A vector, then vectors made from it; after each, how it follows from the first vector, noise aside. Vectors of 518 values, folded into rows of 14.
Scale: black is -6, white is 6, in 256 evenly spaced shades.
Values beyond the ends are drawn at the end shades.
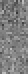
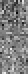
scaled up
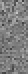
sign-scrambled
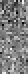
scaled up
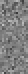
sign-scrambled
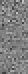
sign-scrambled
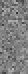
sign-scrambled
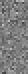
sign-scrambled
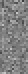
sign-scrambled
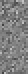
sign-scrambled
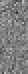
sign-scrambled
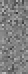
sign-scrambled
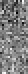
scaled up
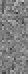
sign-scrambled
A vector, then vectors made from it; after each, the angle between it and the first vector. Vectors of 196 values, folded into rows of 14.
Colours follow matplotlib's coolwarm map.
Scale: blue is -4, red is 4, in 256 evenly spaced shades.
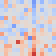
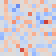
orthogonal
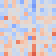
nearly parallel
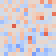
partly opposed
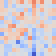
nearly opposite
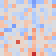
nearly parallel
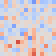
nearly parallel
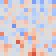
nearly parallel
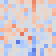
nearly opposite
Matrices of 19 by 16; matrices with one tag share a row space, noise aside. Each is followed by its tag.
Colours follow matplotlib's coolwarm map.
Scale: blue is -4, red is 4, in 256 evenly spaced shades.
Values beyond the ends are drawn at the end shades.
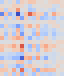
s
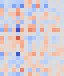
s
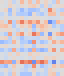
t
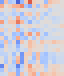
s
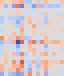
s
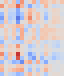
s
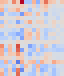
s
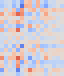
s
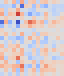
s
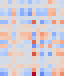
t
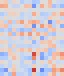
t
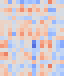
t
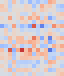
t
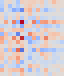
s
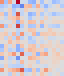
s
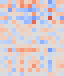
t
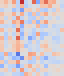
s
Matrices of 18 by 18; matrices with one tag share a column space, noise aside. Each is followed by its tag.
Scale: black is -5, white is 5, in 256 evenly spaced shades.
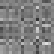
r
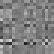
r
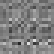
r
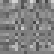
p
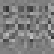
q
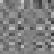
p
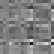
r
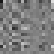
p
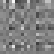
p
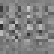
q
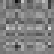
p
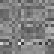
r
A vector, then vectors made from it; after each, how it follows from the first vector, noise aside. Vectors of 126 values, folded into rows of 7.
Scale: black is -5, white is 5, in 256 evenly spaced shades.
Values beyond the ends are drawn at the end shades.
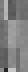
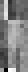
scaled up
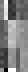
scaled up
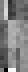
scaled up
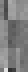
negated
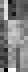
scaled up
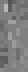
partly zeroed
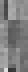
negated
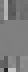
partly zeroed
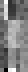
scaled up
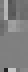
partly zeroed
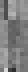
negated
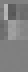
partly zeroed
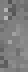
partly zeroed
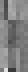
negated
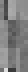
negated
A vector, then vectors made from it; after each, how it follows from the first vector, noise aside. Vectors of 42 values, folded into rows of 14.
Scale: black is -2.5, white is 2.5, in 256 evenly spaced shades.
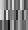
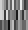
copied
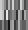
copied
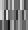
copied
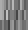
shrunk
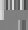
partly zeroed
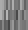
shrunk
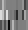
partly zeroed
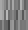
shrunk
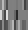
partly zeroed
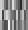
sign-scrambled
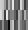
copied
